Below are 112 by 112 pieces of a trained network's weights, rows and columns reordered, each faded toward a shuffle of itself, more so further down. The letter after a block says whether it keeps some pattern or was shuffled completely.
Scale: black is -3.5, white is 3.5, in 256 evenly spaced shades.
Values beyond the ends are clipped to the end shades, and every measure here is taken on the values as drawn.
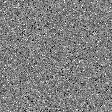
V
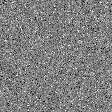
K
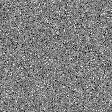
K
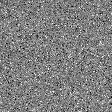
K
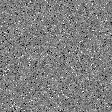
K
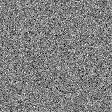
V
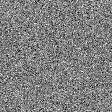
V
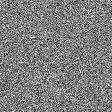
V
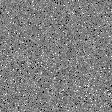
K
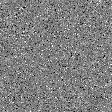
V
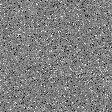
K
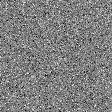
K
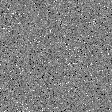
K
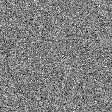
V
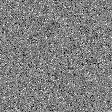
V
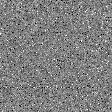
V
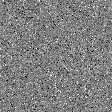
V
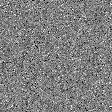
K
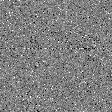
V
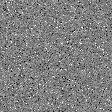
K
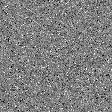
K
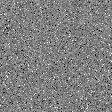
K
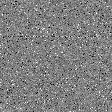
V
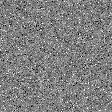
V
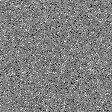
K
